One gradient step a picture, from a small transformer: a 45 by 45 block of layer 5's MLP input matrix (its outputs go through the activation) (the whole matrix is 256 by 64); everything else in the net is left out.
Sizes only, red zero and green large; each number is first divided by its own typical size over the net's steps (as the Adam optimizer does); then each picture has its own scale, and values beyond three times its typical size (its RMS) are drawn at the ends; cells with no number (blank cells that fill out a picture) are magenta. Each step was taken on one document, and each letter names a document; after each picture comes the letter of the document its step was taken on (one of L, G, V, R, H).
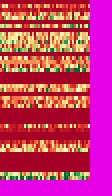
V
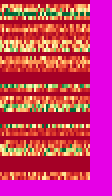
V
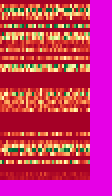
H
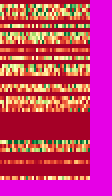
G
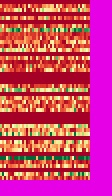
V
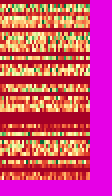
G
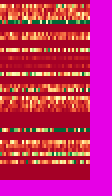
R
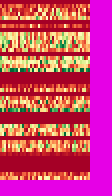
V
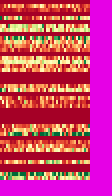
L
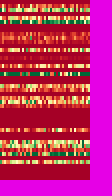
R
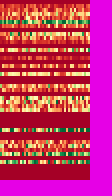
R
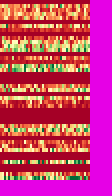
L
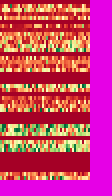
V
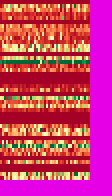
L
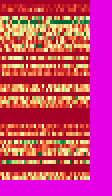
G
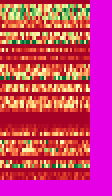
G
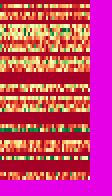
V
